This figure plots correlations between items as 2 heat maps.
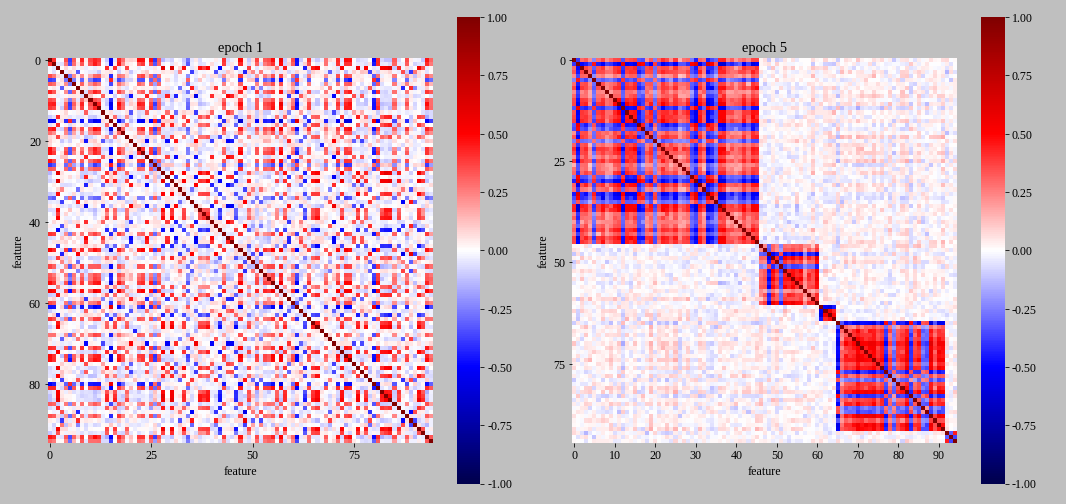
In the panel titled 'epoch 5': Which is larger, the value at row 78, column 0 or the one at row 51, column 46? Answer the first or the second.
the first
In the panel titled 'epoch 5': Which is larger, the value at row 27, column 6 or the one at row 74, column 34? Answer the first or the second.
the first
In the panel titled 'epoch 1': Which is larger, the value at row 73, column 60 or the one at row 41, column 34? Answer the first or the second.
the first
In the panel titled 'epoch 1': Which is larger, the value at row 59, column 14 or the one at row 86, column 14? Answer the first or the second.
the second
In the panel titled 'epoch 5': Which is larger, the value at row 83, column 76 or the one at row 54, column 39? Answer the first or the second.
the second
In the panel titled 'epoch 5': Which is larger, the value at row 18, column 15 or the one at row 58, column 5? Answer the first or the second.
the first
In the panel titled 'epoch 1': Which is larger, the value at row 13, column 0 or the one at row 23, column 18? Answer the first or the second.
the second
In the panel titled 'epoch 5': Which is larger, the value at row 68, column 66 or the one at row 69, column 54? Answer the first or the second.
the first
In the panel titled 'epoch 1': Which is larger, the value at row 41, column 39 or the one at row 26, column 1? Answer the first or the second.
the first
